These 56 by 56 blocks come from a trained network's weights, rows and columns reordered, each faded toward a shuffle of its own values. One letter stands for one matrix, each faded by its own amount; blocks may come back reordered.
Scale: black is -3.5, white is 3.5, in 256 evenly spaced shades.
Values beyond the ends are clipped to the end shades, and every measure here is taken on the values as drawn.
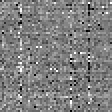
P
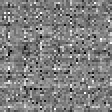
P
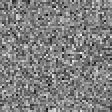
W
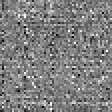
P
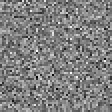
W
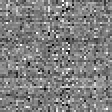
P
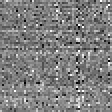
P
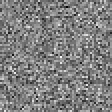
W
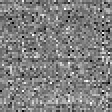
P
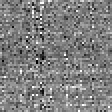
P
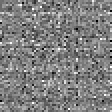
P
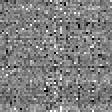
P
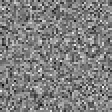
W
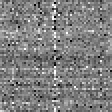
P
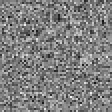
W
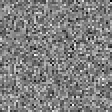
W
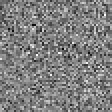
W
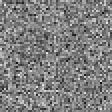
W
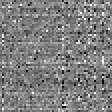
P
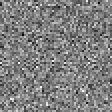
W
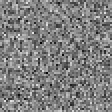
W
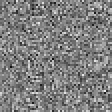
W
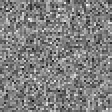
W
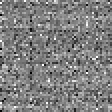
P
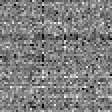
P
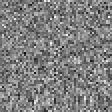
W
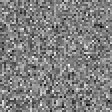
W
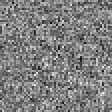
W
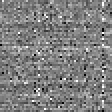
P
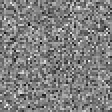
W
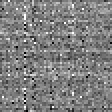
P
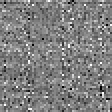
P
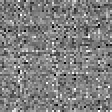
P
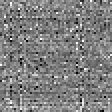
P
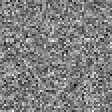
W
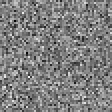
W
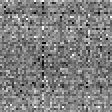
P
